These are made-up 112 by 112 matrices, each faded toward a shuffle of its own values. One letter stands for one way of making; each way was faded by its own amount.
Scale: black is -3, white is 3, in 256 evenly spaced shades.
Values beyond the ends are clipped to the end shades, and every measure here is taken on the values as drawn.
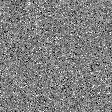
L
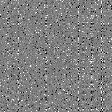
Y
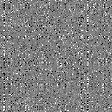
Y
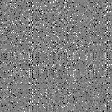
Y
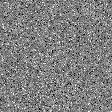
L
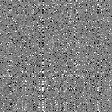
Y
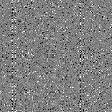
Y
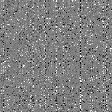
Y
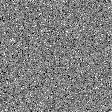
L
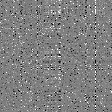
Y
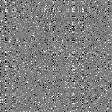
Y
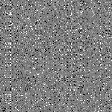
Y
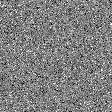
L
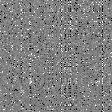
Y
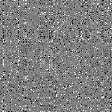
Y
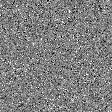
L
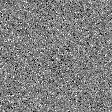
L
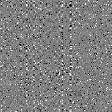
Y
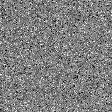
L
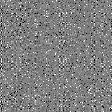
Y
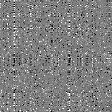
Y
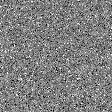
L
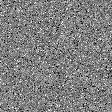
L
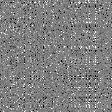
Y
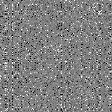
Y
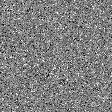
L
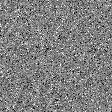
L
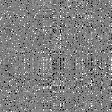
Y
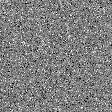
L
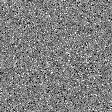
L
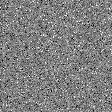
L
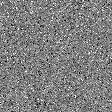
L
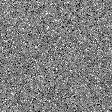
L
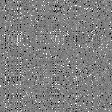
Y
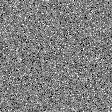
L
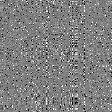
Y
